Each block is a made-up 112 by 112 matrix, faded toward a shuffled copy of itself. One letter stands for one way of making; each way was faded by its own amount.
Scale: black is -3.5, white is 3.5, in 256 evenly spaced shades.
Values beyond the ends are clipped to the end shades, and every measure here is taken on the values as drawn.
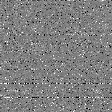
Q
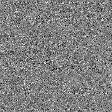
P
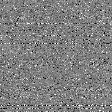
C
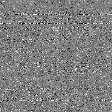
C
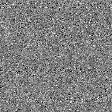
P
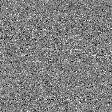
P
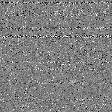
C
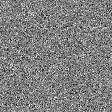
P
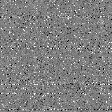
Q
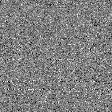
P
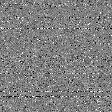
C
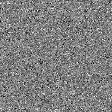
P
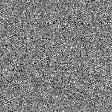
P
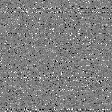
Q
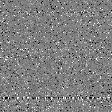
Q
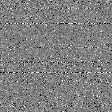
C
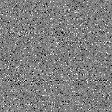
Q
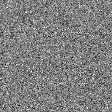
P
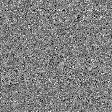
P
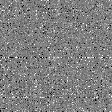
Q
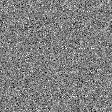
P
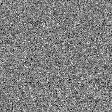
P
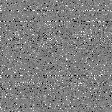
Q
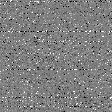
Q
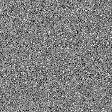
P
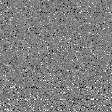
Q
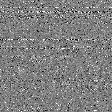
C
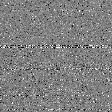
C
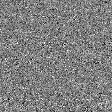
P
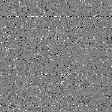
Q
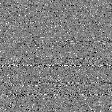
C
